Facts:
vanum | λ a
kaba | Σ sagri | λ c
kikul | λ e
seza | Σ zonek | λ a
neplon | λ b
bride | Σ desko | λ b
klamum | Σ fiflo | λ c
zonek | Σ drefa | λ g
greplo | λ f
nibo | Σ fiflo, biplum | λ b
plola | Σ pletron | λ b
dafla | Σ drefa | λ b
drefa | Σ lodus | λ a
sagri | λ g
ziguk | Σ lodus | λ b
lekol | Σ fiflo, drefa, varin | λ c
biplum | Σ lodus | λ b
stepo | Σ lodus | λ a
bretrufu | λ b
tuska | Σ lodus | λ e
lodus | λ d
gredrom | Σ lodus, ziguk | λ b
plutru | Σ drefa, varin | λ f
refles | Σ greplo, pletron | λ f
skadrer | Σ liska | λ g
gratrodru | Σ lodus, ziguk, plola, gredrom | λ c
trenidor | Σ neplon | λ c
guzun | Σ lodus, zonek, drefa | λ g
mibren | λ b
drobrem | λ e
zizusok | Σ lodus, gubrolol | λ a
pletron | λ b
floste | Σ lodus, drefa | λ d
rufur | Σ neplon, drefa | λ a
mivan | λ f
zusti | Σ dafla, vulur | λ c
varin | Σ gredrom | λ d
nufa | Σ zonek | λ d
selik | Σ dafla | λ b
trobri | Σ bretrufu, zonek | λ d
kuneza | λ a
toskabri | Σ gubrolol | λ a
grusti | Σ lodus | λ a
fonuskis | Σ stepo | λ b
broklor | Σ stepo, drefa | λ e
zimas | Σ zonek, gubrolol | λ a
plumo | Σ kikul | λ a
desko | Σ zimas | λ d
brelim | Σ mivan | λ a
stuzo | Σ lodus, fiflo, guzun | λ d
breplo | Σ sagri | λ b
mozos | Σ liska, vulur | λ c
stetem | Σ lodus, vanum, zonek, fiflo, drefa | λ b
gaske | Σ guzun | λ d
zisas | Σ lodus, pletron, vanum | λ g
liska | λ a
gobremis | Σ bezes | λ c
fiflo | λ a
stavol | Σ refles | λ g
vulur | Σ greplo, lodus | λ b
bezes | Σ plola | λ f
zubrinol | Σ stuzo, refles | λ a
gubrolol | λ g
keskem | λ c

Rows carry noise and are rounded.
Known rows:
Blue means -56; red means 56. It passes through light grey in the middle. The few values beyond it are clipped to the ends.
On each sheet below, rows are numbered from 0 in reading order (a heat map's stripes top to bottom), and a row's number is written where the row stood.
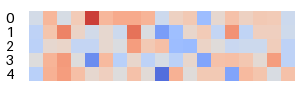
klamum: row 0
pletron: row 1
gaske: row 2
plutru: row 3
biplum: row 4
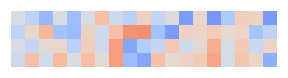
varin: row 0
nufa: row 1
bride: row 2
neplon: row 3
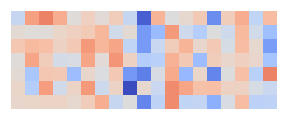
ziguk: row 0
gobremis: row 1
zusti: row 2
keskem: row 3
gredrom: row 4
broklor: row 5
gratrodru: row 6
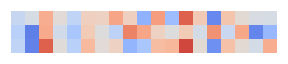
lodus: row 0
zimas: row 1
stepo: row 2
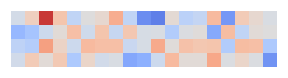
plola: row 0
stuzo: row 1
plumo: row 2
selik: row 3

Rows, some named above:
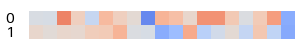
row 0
rufur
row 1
gobremis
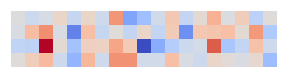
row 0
bride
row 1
plutru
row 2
refles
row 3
skadrer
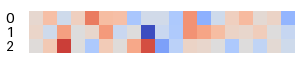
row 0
lekol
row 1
broklor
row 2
zisas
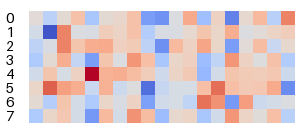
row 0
gredrom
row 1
zubrinol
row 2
tuska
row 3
mivan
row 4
klamum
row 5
dafla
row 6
floste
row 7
mivan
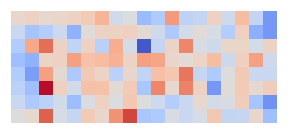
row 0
gobremis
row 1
desko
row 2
vulur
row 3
fiflo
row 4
zizusok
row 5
grusti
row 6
desko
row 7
stavol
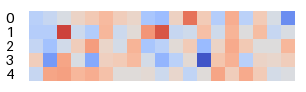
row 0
kikul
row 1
seza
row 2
nibo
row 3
bezes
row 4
stetem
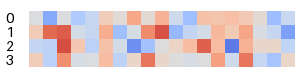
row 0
trobri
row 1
zonek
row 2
drefa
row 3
guzun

